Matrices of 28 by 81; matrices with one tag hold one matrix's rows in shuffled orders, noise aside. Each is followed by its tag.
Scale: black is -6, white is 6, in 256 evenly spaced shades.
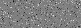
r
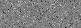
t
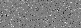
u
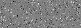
r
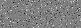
r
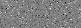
u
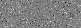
u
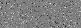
u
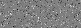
r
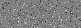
t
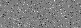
t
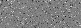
u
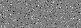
r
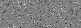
t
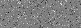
t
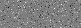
t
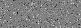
r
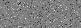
t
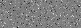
r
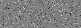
t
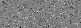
t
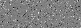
r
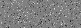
t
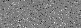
t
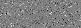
u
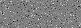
r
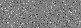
u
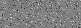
r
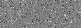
u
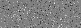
t
